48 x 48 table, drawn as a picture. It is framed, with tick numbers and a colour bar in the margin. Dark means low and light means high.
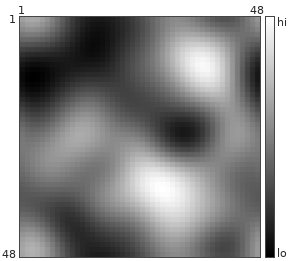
Histogram: bell-shaped. Ninth with the lowest average: top left. Lone odd cells: none.
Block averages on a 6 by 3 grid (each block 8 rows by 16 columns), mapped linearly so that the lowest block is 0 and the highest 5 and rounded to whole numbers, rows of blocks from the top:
1 2 3 | 0 2 4 | 2 2 2 | 3 4 3 | 2 5 4 | 2 2 3
